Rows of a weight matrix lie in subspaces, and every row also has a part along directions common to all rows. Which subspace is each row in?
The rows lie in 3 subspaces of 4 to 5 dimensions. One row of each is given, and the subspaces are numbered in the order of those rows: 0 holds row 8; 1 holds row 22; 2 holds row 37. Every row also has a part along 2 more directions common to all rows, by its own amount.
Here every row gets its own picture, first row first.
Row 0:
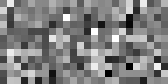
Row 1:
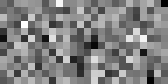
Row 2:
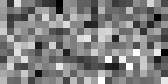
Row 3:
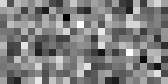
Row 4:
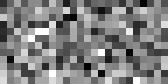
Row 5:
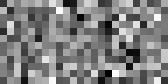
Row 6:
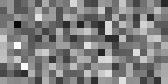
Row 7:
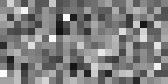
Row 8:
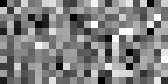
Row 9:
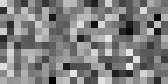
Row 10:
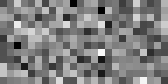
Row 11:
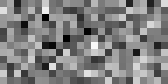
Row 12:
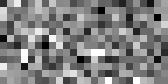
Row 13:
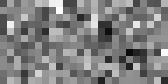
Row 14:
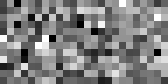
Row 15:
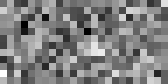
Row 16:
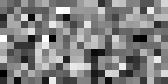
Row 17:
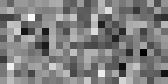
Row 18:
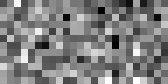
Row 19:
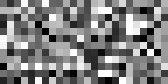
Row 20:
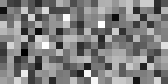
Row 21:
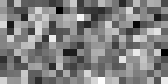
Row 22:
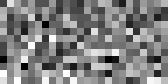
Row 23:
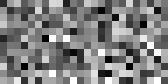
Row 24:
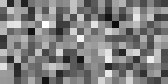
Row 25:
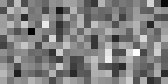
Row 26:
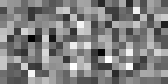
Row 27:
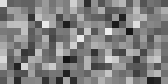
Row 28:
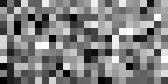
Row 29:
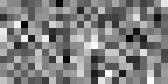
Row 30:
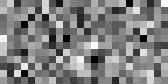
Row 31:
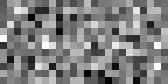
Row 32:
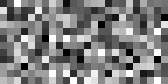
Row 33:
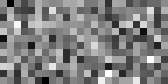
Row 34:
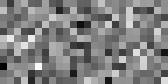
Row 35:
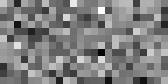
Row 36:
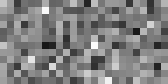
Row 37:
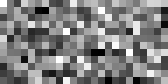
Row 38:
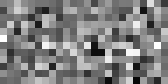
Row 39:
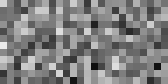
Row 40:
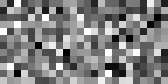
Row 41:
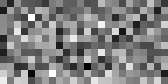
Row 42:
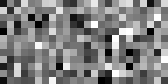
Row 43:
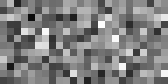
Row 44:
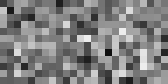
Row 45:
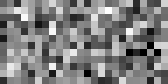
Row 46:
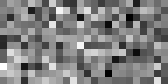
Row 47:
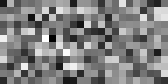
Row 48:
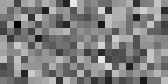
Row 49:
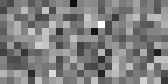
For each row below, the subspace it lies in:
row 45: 0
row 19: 0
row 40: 1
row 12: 2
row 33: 1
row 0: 2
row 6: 2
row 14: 2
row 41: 2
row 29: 1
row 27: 1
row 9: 0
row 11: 1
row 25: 1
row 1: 1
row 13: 0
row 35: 2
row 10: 2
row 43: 0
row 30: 1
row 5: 0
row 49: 2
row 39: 1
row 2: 0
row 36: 1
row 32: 0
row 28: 0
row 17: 0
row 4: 2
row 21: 0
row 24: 1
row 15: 1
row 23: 0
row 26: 0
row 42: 0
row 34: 0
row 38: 1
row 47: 2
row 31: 1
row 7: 1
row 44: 0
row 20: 2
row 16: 1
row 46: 0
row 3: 2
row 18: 2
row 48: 2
